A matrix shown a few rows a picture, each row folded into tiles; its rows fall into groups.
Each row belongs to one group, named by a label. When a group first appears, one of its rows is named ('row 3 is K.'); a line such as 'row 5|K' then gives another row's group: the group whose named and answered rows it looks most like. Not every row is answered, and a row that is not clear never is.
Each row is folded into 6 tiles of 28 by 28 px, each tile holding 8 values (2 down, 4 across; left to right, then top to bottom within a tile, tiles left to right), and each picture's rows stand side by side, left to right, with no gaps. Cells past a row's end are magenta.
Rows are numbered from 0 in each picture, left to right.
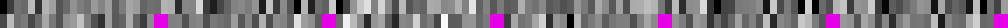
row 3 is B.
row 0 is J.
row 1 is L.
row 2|J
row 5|L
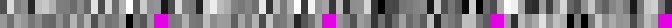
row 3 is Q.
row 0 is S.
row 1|S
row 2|L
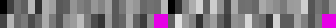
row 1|J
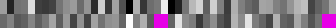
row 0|L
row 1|J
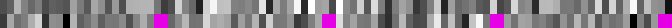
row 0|B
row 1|S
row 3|S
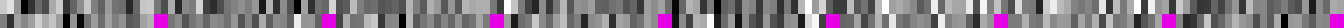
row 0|Q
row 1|L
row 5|S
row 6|S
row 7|Q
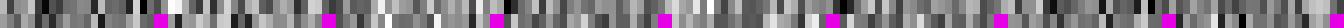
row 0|L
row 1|Q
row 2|S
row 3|J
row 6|L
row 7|B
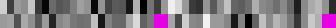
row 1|Q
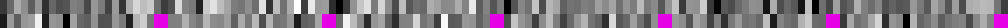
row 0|B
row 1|S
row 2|J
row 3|J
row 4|L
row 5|B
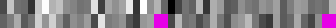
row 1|J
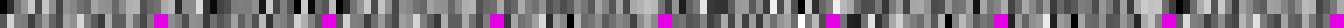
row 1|L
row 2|J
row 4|L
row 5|Q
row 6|B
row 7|J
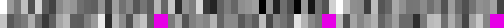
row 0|Q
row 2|Q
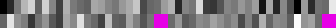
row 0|J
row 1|L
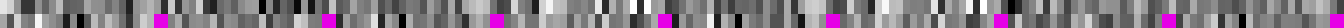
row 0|Q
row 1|L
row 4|B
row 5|S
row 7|B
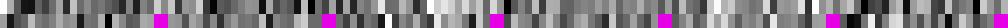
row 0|Q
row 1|L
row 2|S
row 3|J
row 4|S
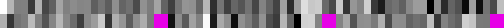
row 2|L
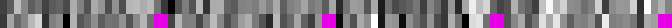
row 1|J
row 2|B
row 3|S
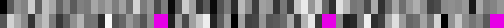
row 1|B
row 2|Q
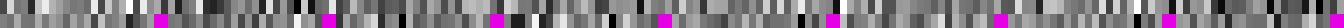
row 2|B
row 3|Q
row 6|S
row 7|L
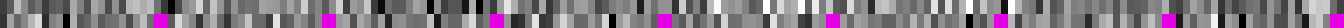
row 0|B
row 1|J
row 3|Q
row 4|S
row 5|S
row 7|B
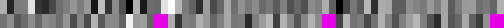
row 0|L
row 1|Q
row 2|J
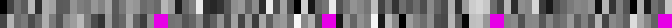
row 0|J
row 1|L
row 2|B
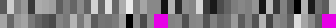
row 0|S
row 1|L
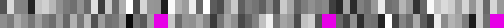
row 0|S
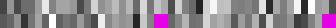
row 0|S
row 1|S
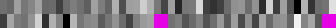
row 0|B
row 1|L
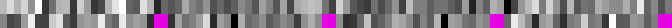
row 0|Q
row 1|B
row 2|Q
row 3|J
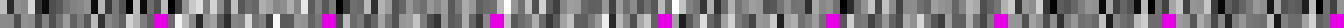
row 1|J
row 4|Q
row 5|J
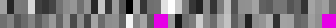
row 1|Q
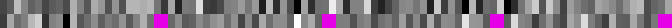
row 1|L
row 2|L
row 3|J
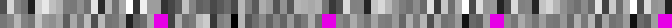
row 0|S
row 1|B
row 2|S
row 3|S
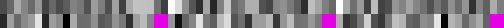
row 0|B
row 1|Q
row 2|Q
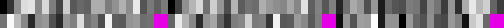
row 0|J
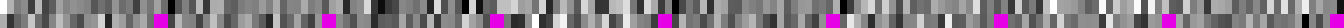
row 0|Q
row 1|J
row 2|L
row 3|Q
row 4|J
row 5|J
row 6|S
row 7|S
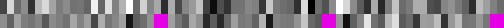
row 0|S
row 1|L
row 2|Q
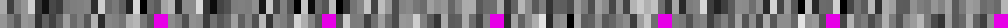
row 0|L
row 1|L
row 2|J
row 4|L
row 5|J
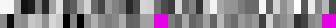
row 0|Q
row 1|S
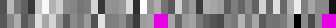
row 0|S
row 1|S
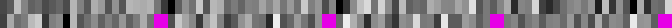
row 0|B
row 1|J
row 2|J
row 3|L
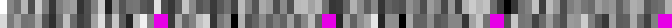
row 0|Q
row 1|B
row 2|B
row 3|J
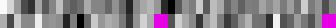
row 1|J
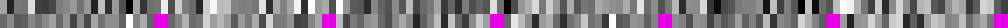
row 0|L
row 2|Q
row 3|J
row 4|L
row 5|Q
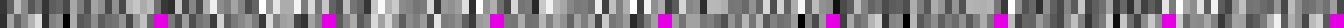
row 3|S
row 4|S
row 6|Q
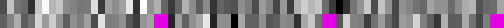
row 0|S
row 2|J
